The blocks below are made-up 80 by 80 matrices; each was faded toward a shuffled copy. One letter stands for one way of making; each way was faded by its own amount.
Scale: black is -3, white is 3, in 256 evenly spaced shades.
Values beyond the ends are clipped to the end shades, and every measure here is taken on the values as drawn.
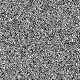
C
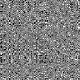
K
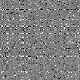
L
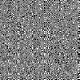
K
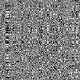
K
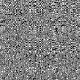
K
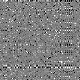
L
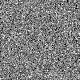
C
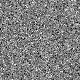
C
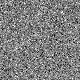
C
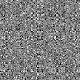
K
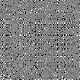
L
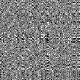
K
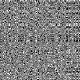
K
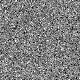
C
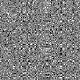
K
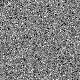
C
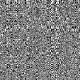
K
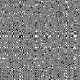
L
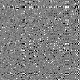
L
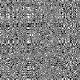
K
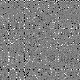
L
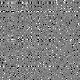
L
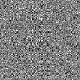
K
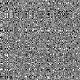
K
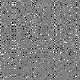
L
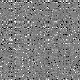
L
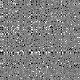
L
